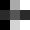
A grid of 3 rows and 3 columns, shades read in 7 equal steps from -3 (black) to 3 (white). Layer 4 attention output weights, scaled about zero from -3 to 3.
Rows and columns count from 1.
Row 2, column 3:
-2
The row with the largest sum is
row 3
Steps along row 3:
up up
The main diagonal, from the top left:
-3 -1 3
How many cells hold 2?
1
